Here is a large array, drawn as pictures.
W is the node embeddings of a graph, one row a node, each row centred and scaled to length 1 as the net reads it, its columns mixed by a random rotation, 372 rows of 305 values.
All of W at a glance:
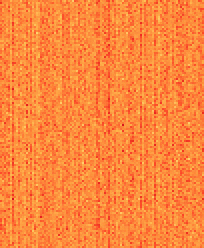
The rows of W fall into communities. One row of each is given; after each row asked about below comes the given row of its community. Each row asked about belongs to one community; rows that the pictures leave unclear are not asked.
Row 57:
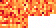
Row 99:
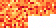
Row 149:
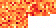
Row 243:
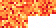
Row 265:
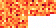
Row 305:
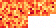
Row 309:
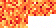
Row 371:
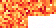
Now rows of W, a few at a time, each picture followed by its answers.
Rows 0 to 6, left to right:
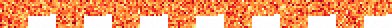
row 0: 309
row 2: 309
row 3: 309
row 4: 57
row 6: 243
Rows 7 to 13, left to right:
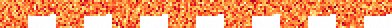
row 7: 99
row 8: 149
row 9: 99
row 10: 265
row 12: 371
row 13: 371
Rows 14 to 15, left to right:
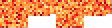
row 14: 57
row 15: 265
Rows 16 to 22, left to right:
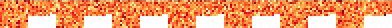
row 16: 309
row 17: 265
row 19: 99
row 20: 371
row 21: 149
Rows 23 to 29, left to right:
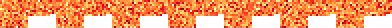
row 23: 371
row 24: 99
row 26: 305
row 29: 371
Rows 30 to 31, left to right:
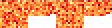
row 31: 265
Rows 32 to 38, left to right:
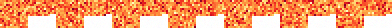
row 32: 99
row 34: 149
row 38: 243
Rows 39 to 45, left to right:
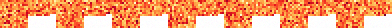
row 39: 265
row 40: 371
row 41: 305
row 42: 309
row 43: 57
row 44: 149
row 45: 57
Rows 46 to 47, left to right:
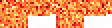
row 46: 99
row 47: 243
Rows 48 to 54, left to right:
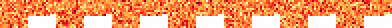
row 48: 371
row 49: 57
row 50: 265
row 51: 371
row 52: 99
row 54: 149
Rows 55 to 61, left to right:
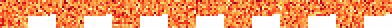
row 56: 305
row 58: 309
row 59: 305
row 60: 371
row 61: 99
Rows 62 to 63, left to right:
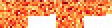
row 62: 265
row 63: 305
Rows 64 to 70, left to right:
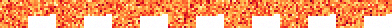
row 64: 371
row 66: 149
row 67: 265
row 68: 149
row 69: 149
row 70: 309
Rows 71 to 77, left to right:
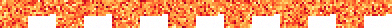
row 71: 371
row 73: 243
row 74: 309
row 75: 309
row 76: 371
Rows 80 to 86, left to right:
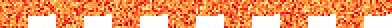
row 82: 371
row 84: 57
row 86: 371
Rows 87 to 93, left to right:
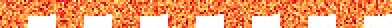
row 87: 243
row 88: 57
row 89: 371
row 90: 309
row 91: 371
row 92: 305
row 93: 309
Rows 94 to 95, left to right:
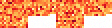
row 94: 305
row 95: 309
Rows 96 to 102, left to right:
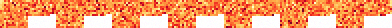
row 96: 371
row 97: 265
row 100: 57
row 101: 309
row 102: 265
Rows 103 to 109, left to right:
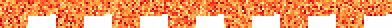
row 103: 309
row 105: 371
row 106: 243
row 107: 99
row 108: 305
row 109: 309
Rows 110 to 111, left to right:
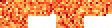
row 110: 57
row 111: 57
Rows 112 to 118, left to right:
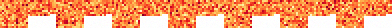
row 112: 265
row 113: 309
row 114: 149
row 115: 371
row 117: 99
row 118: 99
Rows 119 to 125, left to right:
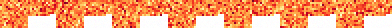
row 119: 371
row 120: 305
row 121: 243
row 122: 309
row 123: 309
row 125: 371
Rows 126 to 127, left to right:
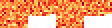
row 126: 243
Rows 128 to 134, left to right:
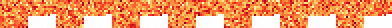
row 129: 243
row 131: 149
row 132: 265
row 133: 243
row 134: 243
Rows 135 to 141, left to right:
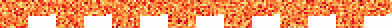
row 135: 265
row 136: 371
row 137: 99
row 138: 309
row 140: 149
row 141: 265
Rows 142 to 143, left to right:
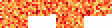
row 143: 305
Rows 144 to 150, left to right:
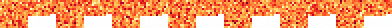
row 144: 371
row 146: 305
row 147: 57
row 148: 309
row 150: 309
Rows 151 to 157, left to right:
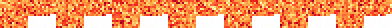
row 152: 265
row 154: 305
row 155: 305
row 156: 309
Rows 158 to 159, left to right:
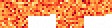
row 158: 265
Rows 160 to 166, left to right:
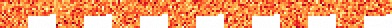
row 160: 305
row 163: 149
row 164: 99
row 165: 265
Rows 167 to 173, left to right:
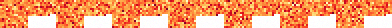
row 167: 99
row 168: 57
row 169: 265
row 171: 57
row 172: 371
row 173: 99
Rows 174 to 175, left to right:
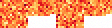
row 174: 243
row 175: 309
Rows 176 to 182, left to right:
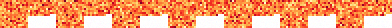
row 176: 265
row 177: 371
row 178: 149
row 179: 243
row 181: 99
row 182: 265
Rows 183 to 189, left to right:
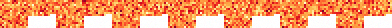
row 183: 243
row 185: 371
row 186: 243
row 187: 243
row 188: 243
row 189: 305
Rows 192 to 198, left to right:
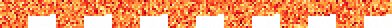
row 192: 265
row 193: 149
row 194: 305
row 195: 243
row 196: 149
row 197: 57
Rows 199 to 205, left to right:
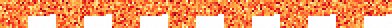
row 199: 371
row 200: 305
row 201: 371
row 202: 57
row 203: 99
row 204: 265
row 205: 309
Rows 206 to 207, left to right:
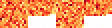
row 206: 305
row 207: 309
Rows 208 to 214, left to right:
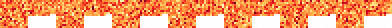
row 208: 305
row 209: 99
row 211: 149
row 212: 305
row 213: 57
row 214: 305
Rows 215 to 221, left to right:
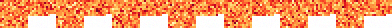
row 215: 99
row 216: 243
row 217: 265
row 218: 243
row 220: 99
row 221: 371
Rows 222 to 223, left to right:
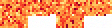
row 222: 371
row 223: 57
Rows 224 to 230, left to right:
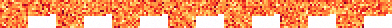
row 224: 265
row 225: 57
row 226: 243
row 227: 243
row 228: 99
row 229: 309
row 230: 305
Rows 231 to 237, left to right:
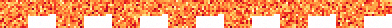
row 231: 99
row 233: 243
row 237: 371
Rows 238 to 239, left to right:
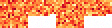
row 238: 305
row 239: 371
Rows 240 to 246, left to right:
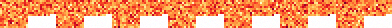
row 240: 309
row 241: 243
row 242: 243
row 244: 99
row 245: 243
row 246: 305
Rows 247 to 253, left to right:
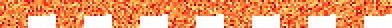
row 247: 149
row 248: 309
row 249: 243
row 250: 265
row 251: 99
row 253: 371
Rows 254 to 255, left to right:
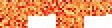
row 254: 99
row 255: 305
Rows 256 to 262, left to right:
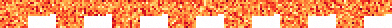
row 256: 99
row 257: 309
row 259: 243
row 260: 99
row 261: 99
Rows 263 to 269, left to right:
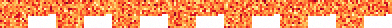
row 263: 99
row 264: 305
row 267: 265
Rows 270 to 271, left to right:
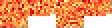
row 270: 305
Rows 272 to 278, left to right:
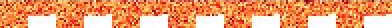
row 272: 149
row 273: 371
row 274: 243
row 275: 309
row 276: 265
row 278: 305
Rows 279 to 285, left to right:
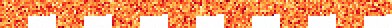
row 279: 99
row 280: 243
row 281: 309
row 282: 243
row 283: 57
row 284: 309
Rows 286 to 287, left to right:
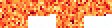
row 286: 305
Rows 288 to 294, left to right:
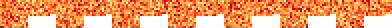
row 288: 57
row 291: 265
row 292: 305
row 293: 305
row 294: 149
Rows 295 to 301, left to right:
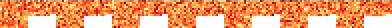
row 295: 371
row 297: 243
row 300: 99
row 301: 149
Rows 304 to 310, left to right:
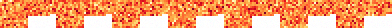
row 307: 371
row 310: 243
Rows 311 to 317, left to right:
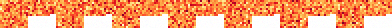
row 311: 371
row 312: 265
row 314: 265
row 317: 57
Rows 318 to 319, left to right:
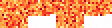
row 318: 371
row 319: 309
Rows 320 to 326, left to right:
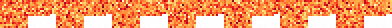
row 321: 243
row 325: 243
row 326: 305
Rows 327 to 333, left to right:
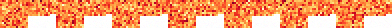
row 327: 265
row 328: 309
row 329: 149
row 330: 309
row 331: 305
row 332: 57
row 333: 57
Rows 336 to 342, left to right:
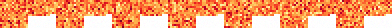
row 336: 309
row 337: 243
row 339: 99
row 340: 57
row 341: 371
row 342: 305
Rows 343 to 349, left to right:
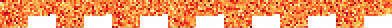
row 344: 99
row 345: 57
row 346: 265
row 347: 305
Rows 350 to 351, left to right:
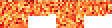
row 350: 149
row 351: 99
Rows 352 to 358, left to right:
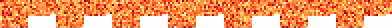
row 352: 57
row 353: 309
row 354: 371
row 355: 99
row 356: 305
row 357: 243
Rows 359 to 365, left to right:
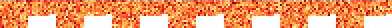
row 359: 243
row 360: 243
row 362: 149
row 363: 305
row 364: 57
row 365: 305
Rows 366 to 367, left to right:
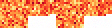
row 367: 243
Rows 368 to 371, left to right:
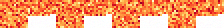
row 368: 243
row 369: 309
